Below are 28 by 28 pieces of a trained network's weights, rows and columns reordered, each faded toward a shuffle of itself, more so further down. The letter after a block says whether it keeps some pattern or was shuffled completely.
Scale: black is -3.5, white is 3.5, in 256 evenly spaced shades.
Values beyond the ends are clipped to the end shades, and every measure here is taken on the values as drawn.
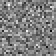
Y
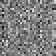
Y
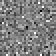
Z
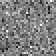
Y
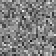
Z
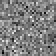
Z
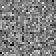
Z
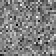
Z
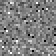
Z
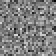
Y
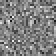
Y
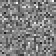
Z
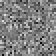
Z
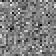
Y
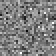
Z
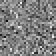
Z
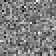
Z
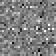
Y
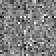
Y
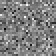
Y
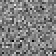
Y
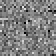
Y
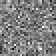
Y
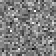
Z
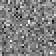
Z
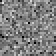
Z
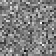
Z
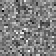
Z
